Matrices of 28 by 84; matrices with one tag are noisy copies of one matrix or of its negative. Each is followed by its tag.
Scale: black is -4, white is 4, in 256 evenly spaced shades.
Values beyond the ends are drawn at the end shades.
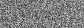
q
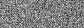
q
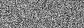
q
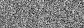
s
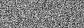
q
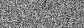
q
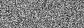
q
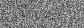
q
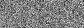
s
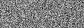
q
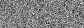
s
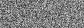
q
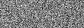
q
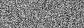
q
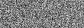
q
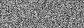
q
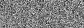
s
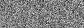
s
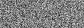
q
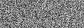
q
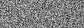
q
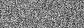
q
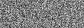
q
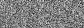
s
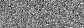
s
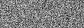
q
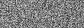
q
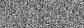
s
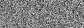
s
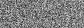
q
